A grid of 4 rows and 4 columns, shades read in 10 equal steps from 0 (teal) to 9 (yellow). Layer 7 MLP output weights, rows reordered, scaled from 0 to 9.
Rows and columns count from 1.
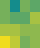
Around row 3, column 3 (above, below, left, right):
3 4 6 5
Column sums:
23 16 16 19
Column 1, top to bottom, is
4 4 6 9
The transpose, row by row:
4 4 6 9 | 0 3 6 7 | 4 3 5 4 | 3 6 5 5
